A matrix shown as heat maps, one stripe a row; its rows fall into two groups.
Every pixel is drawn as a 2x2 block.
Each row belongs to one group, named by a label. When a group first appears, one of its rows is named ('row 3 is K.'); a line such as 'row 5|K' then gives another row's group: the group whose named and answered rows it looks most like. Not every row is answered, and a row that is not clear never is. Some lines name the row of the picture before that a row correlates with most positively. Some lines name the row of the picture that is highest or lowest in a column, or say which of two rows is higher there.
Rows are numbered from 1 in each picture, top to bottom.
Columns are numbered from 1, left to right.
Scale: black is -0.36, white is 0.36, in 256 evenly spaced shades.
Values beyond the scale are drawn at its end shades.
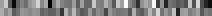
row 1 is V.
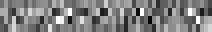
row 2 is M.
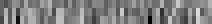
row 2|M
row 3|M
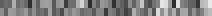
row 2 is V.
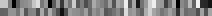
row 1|V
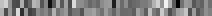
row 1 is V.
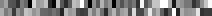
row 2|V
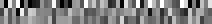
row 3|M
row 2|M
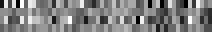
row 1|M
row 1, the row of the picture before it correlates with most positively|2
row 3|M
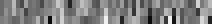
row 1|M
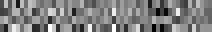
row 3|V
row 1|M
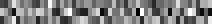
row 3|M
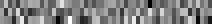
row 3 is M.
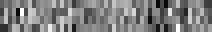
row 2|M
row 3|M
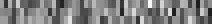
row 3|M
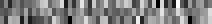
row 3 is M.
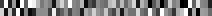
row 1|M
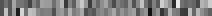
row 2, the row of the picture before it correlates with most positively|1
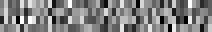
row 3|M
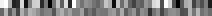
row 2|M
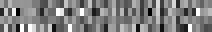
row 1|V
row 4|M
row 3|V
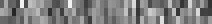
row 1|M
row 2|V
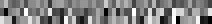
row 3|V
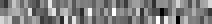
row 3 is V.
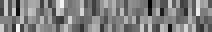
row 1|M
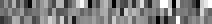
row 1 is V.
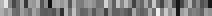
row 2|V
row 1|V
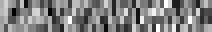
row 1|V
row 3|M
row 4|V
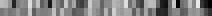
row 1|V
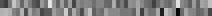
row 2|V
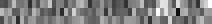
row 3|M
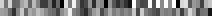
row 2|M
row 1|V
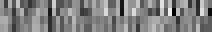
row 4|V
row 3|V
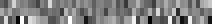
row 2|V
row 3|M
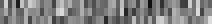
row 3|V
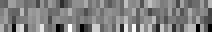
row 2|M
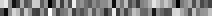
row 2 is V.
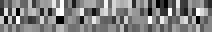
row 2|M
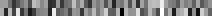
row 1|V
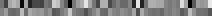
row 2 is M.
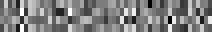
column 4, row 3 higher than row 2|Yes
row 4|M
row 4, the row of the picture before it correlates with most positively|2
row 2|M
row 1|M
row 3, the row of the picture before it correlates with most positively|1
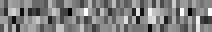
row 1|V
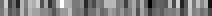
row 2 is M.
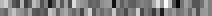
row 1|V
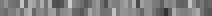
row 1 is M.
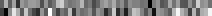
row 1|M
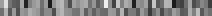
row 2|M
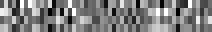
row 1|M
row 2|V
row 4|V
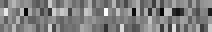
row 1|V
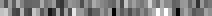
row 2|V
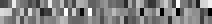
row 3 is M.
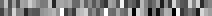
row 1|M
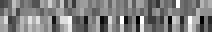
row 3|M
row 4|M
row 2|M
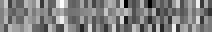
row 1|M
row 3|M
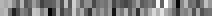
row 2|V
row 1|V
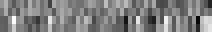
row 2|M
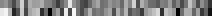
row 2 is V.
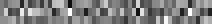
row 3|V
